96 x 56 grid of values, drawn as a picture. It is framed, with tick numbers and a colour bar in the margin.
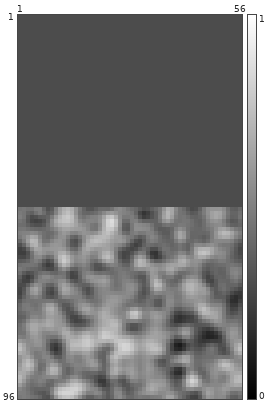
It is made of 2 by 1 panels. Panel 1,1: low, flat. Panel 2,1: middling, blotchy, strong in contrast.
